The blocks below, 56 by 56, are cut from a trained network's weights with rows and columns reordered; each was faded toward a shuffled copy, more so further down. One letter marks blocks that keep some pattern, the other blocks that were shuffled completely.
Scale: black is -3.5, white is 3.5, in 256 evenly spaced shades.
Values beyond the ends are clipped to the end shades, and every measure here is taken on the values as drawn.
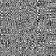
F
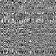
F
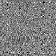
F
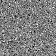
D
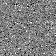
D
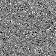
D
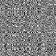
F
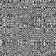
F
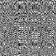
F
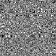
F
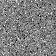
D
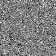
D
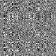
F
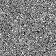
D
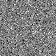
D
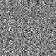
F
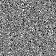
D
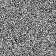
D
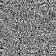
F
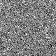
D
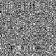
F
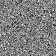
D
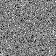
D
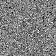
D
